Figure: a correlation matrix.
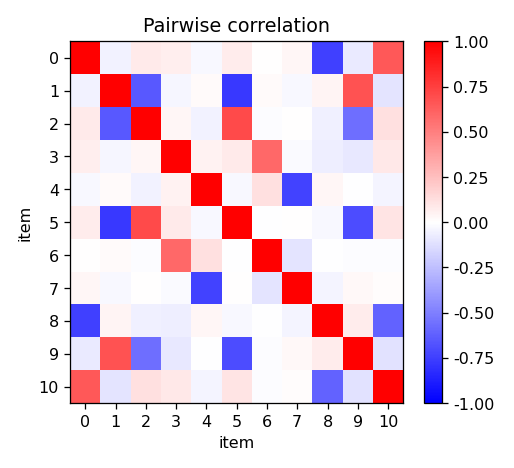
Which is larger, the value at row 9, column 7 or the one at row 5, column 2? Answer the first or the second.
the second
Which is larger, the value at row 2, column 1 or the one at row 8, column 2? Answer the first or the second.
the second
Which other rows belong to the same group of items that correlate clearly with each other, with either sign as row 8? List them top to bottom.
0, 10
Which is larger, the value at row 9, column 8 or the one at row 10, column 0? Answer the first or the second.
the second
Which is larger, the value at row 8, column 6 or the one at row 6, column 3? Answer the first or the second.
the second
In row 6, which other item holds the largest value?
3
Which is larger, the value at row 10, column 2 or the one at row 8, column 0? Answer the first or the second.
the first
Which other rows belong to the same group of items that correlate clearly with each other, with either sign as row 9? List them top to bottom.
1, 2, 5
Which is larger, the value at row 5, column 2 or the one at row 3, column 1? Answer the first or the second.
the first
